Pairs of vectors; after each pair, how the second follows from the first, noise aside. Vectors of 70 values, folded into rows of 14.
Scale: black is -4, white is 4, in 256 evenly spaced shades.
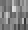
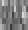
shuffled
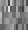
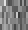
shuffled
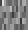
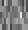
shuffled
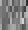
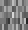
shuffled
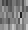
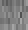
shrunk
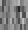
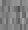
shrunk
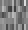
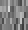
shuffled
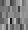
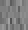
shrunk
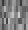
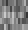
shuffled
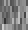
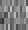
shuffled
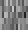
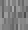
shrunk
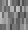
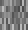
shuffled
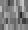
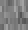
shrunk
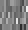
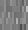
shrunk
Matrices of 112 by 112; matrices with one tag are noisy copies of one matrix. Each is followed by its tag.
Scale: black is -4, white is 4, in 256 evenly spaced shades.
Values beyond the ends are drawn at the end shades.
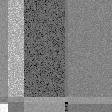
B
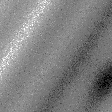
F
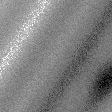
F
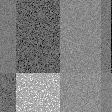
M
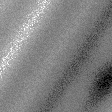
F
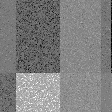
M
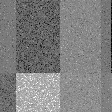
M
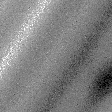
F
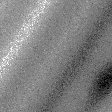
F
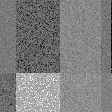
M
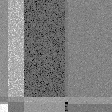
B
